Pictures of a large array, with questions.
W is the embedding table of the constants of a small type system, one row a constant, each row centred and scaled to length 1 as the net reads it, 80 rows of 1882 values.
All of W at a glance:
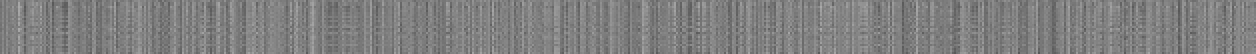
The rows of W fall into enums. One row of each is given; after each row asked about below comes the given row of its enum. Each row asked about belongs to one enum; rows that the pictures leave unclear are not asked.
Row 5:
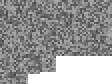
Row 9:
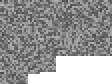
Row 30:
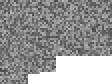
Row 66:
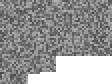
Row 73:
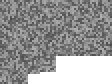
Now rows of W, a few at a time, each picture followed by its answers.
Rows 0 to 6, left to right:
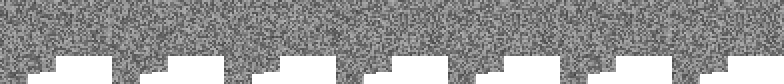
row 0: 5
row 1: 73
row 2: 30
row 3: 66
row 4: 66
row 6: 66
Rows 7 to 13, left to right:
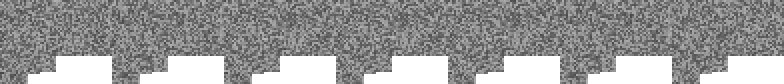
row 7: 66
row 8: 5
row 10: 9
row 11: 9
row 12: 5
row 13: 73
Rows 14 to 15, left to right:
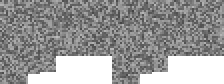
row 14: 9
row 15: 5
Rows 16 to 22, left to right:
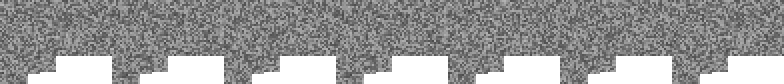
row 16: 9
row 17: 5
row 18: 73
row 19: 5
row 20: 66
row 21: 73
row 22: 9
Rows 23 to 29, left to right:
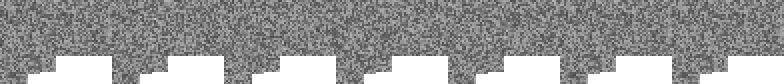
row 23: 5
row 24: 66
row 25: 30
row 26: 73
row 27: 9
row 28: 5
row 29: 5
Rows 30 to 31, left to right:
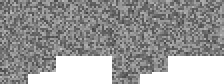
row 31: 5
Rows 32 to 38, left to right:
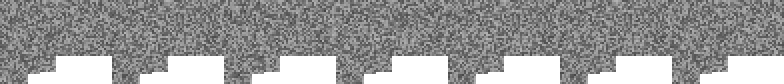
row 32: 73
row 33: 66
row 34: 5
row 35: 9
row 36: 66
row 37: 66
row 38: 73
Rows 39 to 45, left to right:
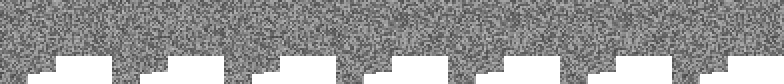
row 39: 66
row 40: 30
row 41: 30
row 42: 9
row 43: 9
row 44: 9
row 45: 66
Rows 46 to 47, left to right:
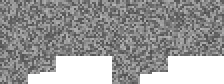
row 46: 73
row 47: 9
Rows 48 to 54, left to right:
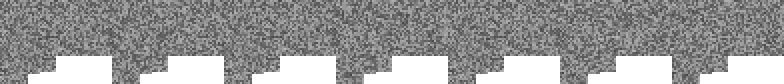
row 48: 30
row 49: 73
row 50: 30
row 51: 5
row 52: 30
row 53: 9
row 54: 66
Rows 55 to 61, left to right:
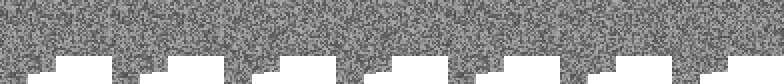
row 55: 5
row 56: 5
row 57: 73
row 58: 73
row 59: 5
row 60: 66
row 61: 30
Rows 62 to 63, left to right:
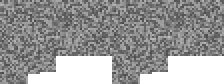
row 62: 9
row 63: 9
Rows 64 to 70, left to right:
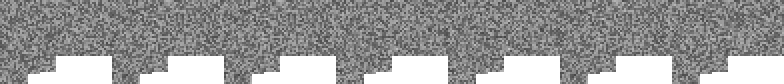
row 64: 73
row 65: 66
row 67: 30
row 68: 30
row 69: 66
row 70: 9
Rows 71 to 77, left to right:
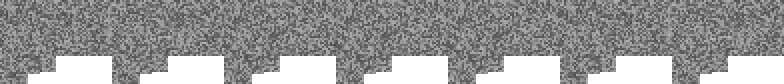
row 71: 5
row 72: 9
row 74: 73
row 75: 73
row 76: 5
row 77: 9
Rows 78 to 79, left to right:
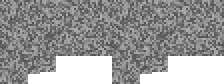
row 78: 73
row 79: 73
